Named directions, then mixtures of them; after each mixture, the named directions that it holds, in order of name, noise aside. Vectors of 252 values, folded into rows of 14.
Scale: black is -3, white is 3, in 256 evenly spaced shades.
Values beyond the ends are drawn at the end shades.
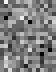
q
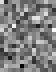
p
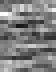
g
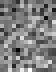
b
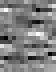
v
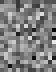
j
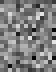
j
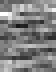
g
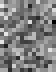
b, q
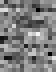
p, v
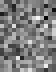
b, p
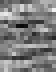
g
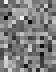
q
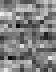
g, p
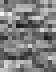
g, p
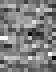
j, v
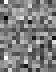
j, q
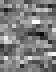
p, v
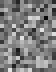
b, j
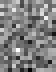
b
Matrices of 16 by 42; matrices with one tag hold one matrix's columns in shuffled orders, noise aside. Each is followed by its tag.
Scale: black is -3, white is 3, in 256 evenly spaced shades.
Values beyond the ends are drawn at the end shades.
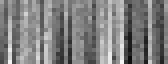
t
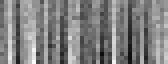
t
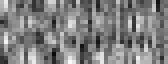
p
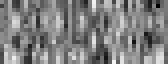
p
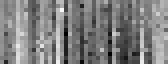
t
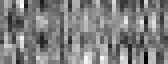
p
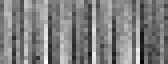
t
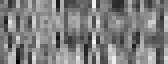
p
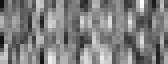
p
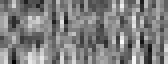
p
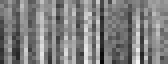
t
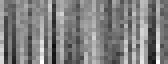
t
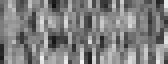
p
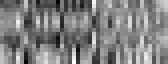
p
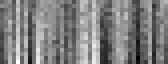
t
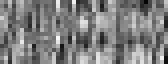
p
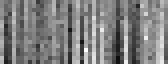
t
